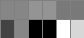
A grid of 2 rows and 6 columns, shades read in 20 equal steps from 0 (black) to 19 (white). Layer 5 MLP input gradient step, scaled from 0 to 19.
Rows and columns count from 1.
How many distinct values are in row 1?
3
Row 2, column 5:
19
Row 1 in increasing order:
9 9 10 10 11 11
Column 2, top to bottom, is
10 10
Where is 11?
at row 1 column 3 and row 1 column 4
